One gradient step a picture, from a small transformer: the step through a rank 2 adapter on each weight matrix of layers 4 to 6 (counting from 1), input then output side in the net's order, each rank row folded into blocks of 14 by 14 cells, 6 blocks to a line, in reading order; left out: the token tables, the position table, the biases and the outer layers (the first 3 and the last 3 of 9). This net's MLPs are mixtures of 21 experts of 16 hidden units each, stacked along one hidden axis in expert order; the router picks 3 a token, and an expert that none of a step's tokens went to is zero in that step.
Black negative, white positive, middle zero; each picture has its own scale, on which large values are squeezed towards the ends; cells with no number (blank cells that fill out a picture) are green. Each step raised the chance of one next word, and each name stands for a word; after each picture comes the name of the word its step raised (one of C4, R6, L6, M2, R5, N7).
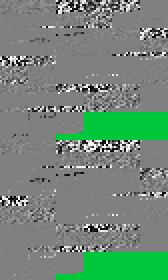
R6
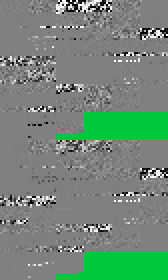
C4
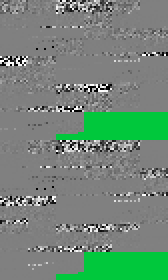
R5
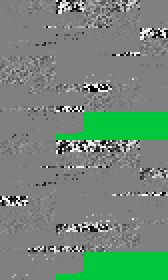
R6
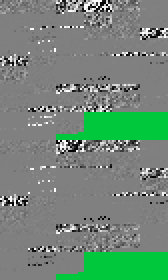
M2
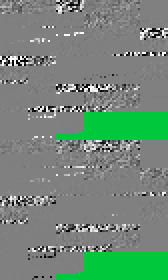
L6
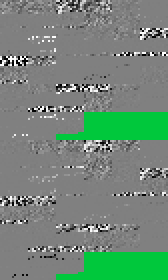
L6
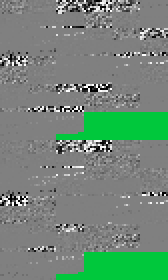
R6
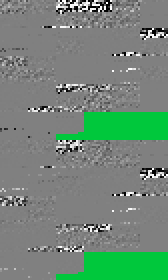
C4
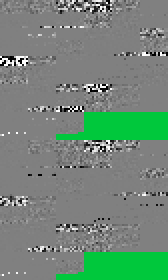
R5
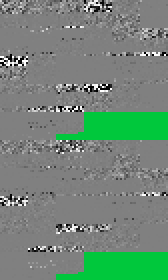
R5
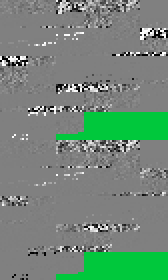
L6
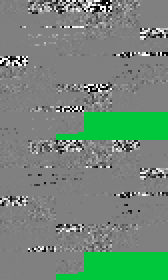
R5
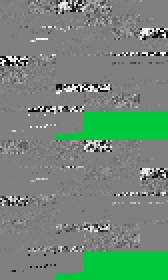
L6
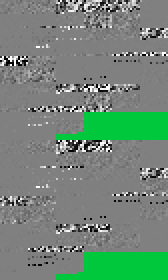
M2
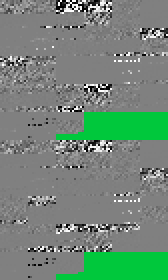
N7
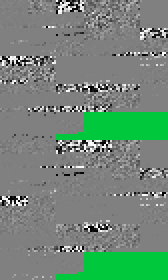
R6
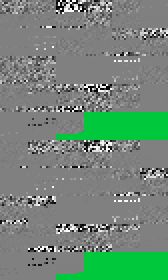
N7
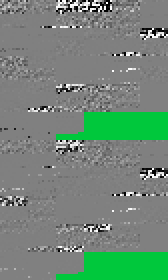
C4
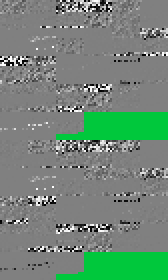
M2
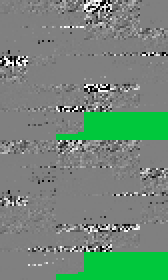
R5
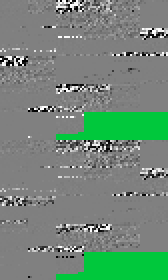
L6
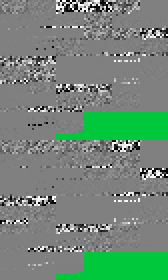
C4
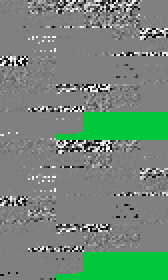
M2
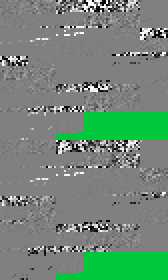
M2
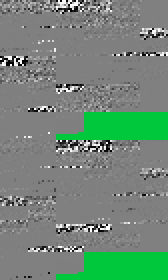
L6
